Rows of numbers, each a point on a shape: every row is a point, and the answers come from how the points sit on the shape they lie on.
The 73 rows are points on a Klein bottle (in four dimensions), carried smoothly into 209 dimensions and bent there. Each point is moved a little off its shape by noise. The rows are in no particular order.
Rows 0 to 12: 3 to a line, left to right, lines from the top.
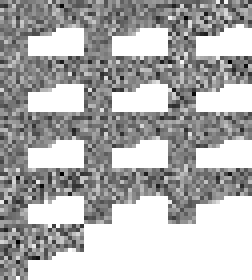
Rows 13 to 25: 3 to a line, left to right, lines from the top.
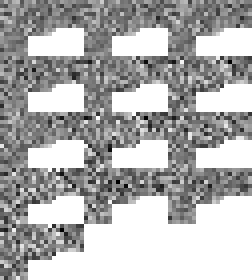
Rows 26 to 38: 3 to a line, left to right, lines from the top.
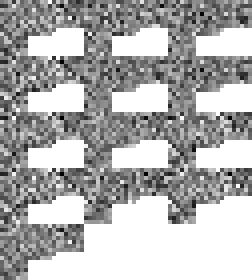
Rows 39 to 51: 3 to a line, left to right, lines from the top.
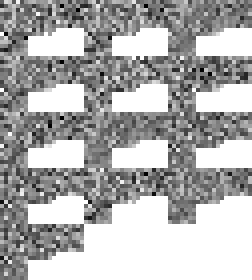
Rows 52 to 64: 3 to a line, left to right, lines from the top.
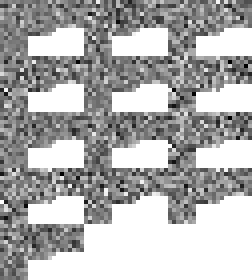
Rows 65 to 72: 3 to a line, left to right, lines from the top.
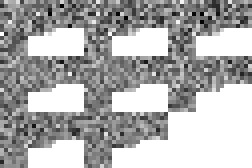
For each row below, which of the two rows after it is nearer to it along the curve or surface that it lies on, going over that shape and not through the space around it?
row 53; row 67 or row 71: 67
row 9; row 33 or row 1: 1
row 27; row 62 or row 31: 31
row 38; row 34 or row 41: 41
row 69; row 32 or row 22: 22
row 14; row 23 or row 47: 23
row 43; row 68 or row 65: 68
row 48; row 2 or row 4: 2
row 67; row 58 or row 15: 15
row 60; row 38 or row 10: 38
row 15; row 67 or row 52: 67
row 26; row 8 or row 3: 3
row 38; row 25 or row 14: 14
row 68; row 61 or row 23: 61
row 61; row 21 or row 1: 1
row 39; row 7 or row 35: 35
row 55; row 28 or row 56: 28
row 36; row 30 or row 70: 70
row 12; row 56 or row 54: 54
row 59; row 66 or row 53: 53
